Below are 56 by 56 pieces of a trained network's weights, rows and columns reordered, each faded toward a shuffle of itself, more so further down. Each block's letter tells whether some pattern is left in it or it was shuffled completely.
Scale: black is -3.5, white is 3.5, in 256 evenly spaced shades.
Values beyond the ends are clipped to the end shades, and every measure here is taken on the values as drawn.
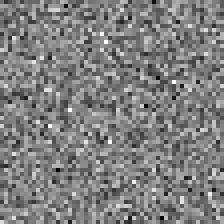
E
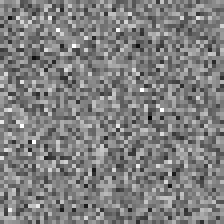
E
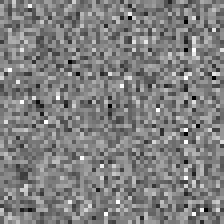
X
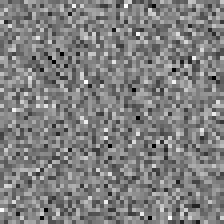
E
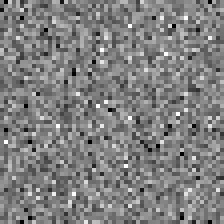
E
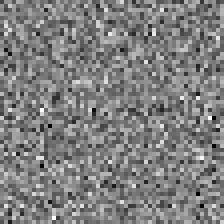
X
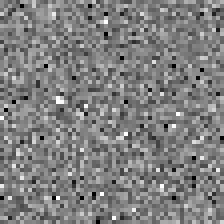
X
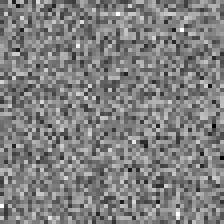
E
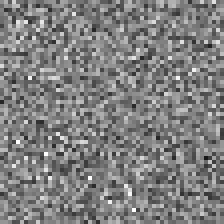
E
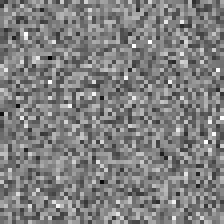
E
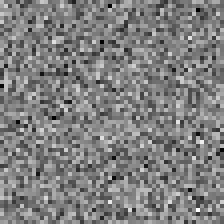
E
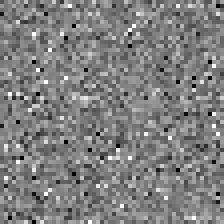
X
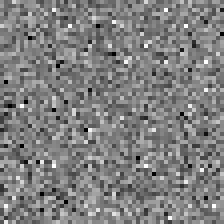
X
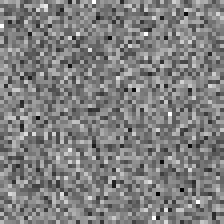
E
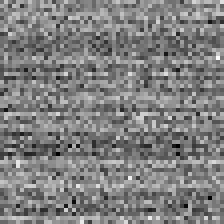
X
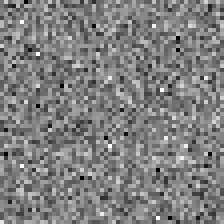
E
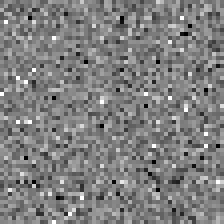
X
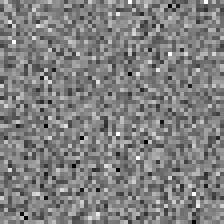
E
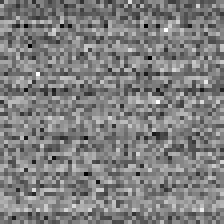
X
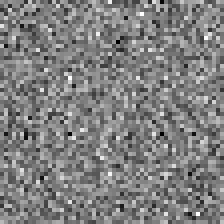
X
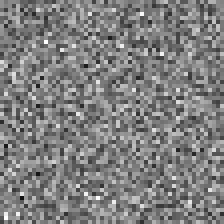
E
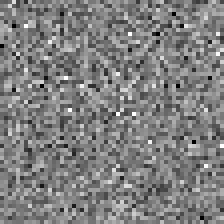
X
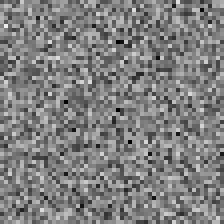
E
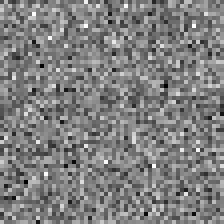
E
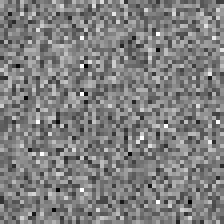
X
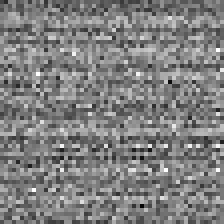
X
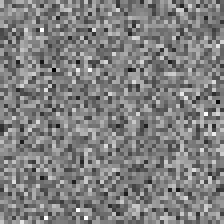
X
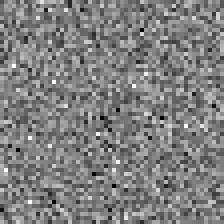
E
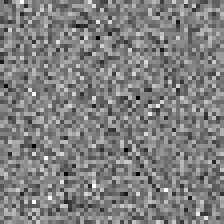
E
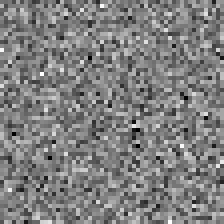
E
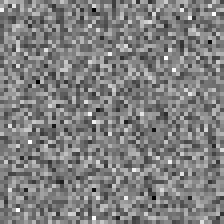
E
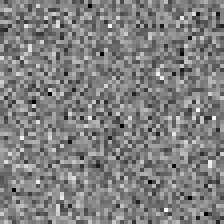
X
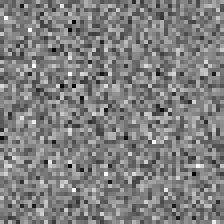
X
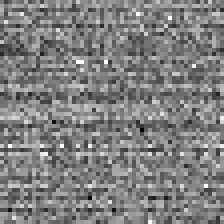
X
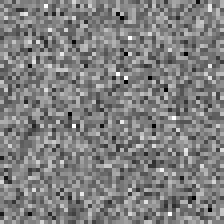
E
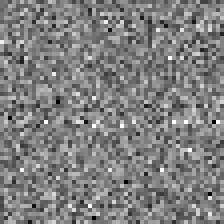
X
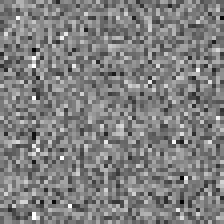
X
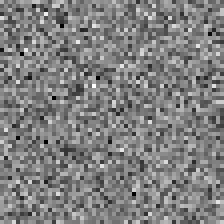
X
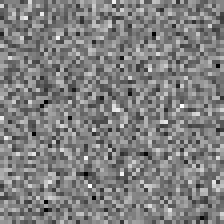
E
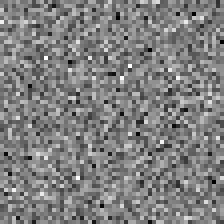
E
